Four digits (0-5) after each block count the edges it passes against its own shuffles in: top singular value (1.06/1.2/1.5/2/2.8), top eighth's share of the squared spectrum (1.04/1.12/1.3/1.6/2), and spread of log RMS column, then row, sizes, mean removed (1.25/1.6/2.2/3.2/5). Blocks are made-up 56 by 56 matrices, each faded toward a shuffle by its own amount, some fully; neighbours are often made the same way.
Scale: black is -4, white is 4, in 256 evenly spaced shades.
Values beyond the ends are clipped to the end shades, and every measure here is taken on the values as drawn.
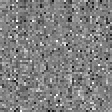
3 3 1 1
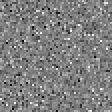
2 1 0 0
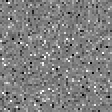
2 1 0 0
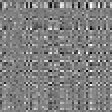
5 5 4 4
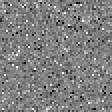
1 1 0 0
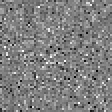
3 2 0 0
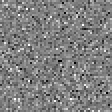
1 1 0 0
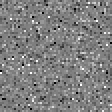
0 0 0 0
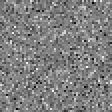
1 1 0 0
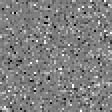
0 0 0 0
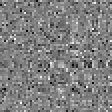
4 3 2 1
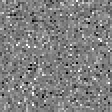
1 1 0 0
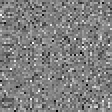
4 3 1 1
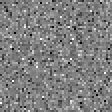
3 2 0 0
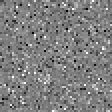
2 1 0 0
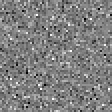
1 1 0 0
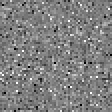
0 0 0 0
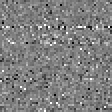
2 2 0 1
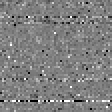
3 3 0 2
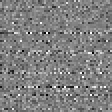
2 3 0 3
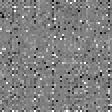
4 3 2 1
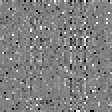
4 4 2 1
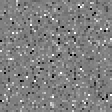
1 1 0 0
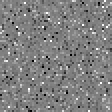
0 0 0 0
